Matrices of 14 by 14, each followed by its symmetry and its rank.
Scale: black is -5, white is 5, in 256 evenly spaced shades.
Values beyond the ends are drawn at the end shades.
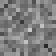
symmetric, full rank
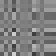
neither, rank one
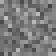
neither, full rank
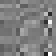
neither, rank two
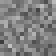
neither, full rank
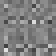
neither, rank three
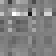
neither, rank two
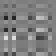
neither, rank one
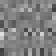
neither, rank three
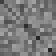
symmetric, full rank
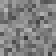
neither, full rank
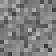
symmetric, full rank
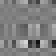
neither, rank one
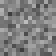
neither, full rank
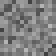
symmetric, full rank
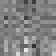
neither, rank three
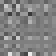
neither, rank two
